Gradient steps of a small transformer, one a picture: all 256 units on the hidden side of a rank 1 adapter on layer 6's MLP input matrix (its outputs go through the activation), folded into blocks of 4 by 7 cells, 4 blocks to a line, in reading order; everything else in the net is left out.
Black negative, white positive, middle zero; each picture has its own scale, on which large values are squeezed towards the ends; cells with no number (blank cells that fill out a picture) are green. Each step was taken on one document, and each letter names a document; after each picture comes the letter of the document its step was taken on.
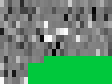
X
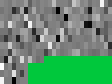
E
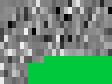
E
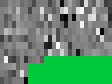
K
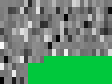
E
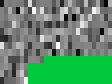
K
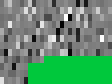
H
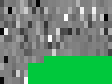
X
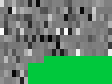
X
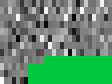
H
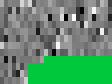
K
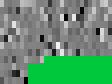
K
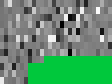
H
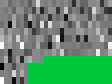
E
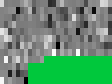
K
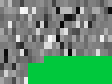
H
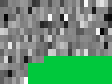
K
